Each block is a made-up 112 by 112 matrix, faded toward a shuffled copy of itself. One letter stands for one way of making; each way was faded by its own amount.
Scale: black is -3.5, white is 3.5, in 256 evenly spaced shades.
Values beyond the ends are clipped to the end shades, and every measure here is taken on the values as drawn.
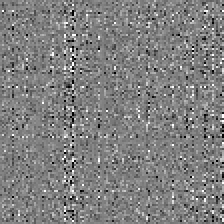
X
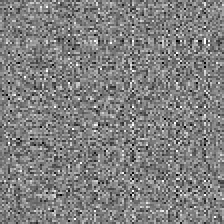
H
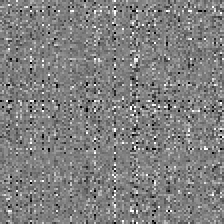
X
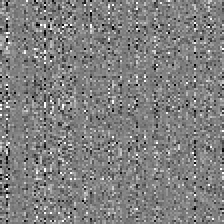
X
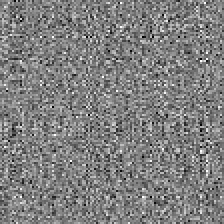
H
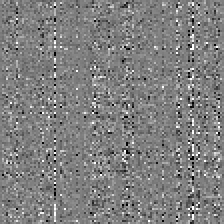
X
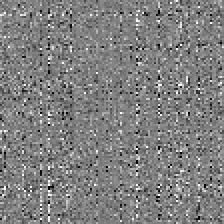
X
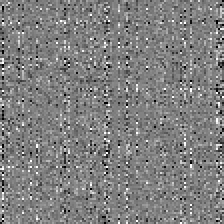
X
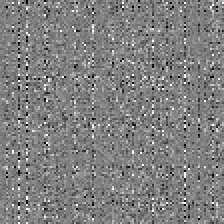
X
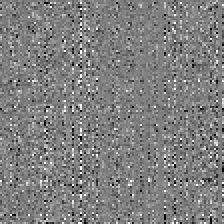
X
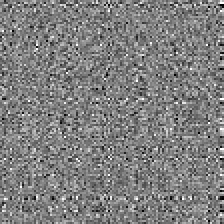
H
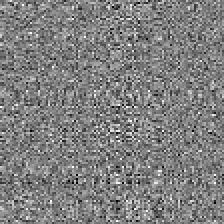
H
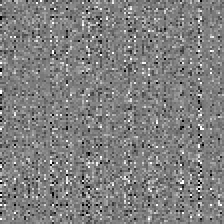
X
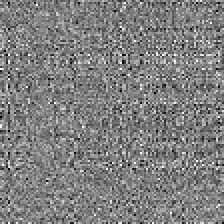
H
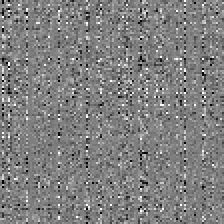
X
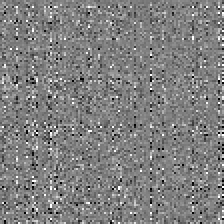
X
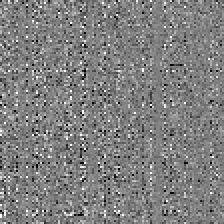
X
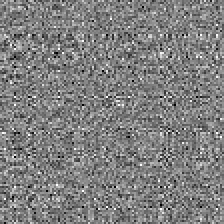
H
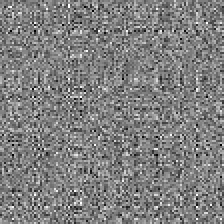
H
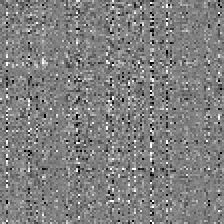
X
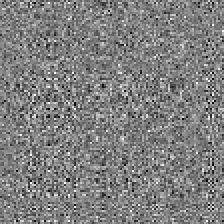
H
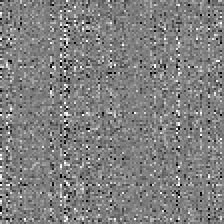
X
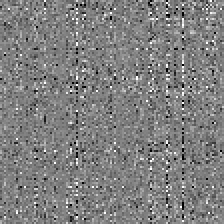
X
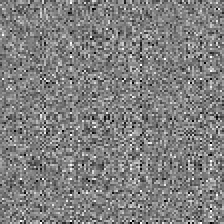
H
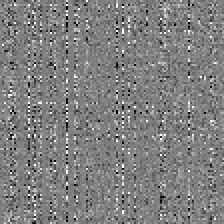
X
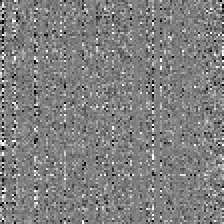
X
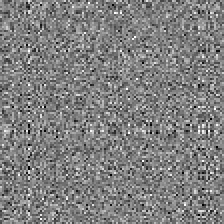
H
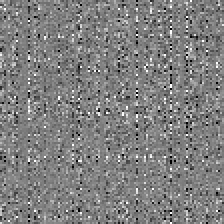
X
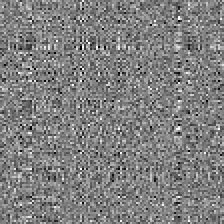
H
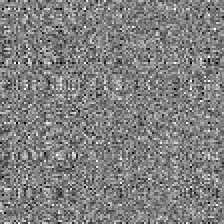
H
